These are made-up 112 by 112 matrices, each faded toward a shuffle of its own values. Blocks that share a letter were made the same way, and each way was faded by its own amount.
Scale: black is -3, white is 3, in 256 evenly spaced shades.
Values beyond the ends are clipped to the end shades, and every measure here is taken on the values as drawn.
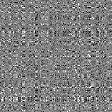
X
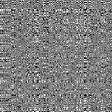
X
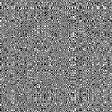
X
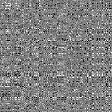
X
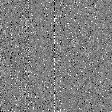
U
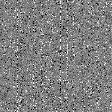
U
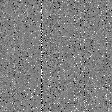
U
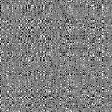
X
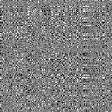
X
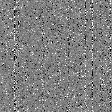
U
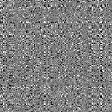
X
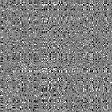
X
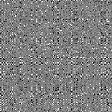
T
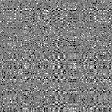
T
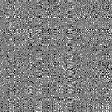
X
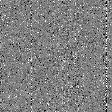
U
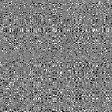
T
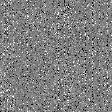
U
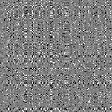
T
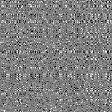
T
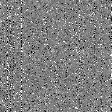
U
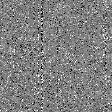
U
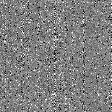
U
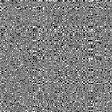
X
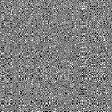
X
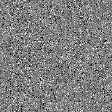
U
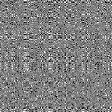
T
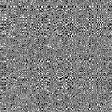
X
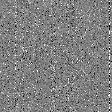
U
